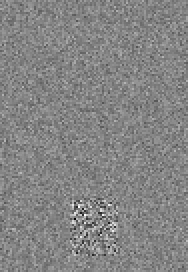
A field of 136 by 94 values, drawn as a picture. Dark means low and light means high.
The distribution is heavy-tailed on both sides. The grain is fine, like static. There are no regular stripes. In the bottom middle lies a patch that is rougher than the rest. On average the colour sits 50% of the way up the scale. There is no overall slope. Values change most from cell to cell in the bottom middle.
